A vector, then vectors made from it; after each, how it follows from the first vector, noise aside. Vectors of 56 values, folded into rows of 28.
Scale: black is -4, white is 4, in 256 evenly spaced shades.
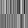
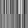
sign-scrambled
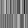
copied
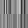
sign-scrambled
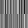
sign-scrambled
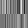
copied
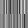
sign-scrambled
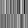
copied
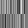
copied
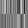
copied
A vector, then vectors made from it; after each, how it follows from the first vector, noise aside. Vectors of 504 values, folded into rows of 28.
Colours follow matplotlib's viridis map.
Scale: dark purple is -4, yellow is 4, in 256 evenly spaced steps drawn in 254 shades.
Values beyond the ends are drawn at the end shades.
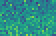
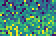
scaled up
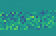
partly zeroed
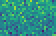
negated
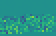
partly zeroed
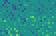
partly zeroed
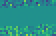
partly zeroed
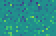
partly zeroed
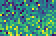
scaled up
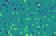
partly zeroed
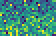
scaled up
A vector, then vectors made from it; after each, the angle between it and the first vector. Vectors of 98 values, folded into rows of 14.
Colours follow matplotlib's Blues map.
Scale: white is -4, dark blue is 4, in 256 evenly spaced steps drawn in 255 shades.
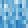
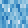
orthogonal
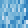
orthogonal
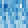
nearly opposite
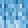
nearly opposite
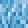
partly aligned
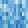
nearly parallel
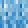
nearly parallel
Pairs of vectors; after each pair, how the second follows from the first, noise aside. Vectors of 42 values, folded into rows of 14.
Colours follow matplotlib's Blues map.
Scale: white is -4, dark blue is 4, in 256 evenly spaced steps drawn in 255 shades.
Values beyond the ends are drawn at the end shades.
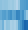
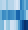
scaled up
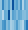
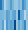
reversed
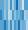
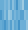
shrunk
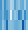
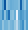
reversed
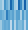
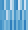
negated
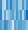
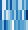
scaled up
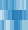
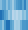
negated
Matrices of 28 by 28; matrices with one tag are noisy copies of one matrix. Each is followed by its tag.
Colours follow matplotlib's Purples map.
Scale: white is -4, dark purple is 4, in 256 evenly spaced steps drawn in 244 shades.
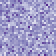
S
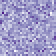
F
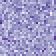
F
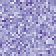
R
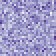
F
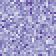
R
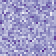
F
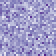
S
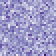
S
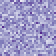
R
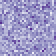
F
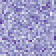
F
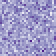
F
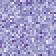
R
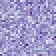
R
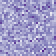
F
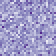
R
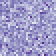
S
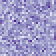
F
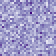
R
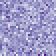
S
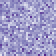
S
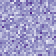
R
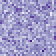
F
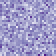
S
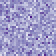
S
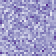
F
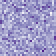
F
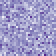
S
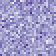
R
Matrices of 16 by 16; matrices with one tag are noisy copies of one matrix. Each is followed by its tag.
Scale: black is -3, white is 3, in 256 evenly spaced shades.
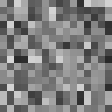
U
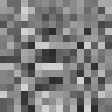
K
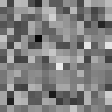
U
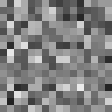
U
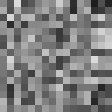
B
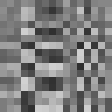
K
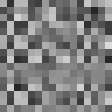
U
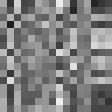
B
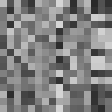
B
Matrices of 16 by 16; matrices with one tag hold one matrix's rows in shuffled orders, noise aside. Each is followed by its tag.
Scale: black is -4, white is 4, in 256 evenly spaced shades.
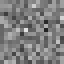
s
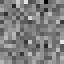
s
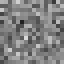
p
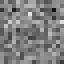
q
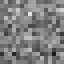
q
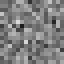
p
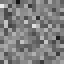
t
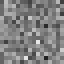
s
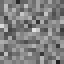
t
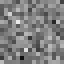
p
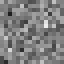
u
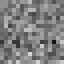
q
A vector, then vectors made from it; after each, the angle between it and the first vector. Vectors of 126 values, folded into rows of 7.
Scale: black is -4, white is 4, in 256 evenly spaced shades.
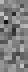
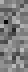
nearly parallel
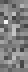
nearly opposite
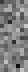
orthogonal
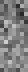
partly opposed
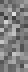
nearly opposite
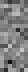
orthogonal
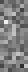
nearly opposite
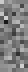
nearly parallel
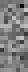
partly aligned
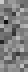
nearly parallel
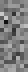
nearly parallel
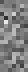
nearly opposite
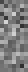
nearly opposite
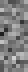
partly opposed
